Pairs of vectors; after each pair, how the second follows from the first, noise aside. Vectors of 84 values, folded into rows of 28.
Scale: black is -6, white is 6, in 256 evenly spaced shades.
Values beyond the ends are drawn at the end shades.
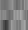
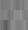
shrunk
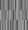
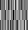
scaled up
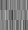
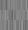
shrunk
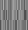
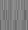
shrunk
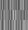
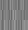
shrunk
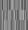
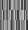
scaled up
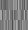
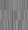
shrunk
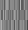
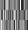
scaled up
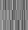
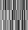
scaled up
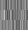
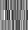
scaled up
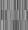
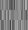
reversed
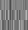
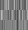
reversed
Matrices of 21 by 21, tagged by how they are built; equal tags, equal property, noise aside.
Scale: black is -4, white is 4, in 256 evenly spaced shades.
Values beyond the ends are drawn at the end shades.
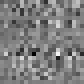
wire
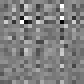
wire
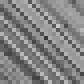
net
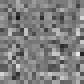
wire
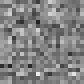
wire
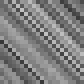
net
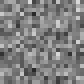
wire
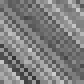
net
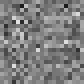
wire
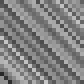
net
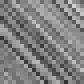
net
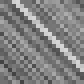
net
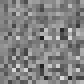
wire
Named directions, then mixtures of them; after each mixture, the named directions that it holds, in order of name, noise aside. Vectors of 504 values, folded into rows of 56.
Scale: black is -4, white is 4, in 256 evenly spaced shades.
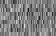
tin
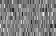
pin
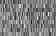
pin, tin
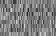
tin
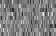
pin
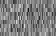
tin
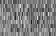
pin, tin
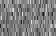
pin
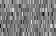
pin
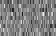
pin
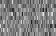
pin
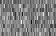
pin, tin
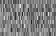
pin, tin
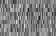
tin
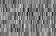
tin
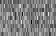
pin, tin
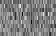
pin, tin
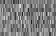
pin, tin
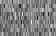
pin, tin
